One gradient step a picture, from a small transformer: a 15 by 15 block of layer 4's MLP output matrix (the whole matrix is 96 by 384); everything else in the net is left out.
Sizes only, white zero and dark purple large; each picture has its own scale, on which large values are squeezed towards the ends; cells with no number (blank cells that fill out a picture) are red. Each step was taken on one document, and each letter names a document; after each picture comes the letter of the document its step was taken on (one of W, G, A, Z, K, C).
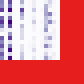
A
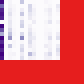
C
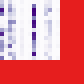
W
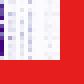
C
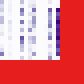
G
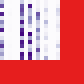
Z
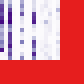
A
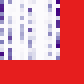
G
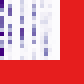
A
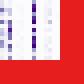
W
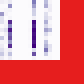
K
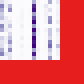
W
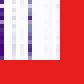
C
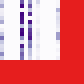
Z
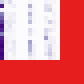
C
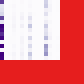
C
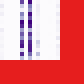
Z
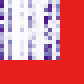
G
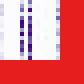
Z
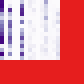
A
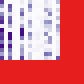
G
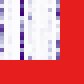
G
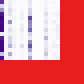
C
